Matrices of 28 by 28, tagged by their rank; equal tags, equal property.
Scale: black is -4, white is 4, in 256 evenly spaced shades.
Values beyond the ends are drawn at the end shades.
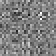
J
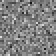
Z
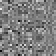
J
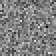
Z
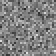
Z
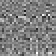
J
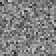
Z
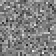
Z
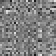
J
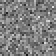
Z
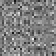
J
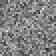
Z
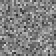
Z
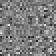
J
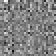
J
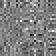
J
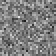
Z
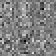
J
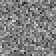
Z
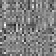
J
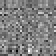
J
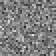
Z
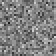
Z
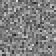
Z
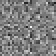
J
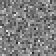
Z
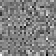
J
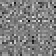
J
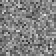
Z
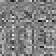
J
